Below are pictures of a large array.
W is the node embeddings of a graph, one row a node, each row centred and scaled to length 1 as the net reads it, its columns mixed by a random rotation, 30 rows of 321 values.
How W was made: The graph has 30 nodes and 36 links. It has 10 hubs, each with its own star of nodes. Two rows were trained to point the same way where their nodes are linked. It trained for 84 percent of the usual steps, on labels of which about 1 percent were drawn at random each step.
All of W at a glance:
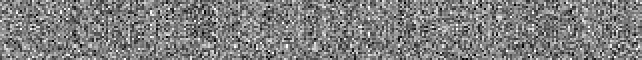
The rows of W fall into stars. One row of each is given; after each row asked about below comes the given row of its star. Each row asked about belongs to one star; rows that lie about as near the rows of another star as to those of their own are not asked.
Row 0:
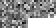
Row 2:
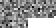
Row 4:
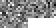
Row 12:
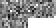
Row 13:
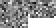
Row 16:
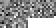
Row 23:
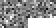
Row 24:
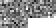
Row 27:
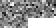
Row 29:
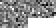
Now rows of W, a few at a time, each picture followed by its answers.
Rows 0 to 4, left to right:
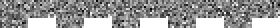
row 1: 24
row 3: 29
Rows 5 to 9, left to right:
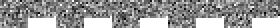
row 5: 24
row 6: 12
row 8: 29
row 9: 27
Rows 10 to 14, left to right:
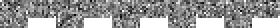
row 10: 4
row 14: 12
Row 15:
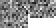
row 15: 13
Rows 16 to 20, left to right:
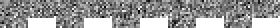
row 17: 4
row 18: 24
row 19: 2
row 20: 13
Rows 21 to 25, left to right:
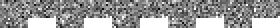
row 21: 4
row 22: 23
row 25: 16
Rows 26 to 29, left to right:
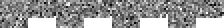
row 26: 27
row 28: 0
